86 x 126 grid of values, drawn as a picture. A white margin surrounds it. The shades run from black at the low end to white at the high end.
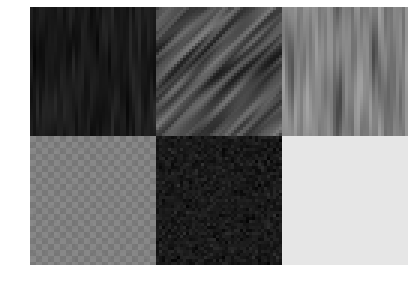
It is made of 2 by 3 panels. Panel 1,1: very low, streaked downward, faint in contrast. Panel 1,2: low, slanting up to the right. Panel 1,3: middling, streaked downward. Panel 2,1: middling, checkered, faint in contrast. Panel 2,2: very low, fine-grained, faint in contrast. Panel 2,3: very high, flat.
